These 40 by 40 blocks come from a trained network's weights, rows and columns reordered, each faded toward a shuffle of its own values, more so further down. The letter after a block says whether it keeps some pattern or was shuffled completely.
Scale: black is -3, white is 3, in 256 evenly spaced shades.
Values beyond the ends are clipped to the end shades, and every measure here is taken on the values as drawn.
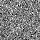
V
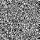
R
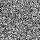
V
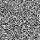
R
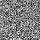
R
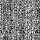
R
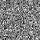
R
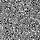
V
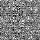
R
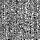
R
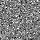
V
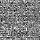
R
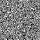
R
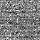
R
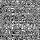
R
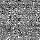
R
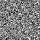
R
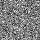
V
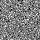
V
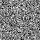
V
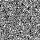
V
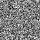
V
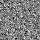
V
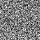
V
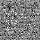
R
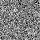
V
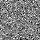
V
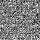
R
